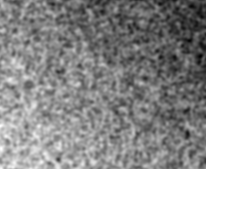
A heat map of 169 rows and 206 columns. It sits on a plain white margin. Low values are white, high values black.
The bottom left is the ninth with the lowest average. There are no lone odd cells. The field climbs toward the top right. The ninth with the highest average is the top right. The halves do not mirror each other.
